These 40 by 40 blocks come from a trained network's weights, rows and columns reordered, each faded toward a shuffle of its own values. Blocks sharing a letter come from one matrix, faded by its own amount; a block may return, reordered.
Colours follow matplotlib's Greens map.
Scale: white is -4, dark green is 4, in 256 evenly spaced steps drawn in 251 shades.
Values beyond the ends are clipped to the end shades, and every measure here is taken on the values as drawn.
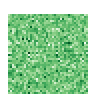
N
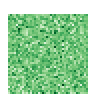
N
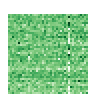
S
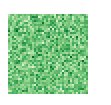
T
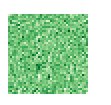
N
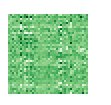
S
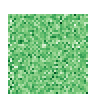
N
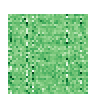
S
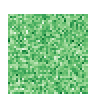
T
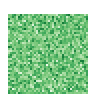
T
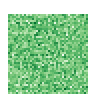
T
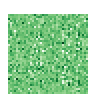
N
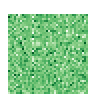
N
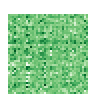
S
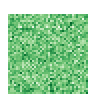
T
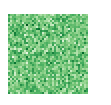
T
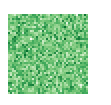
T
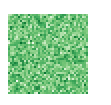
T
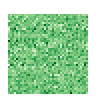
N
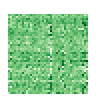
S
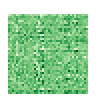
S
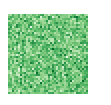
T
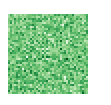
T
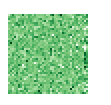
N
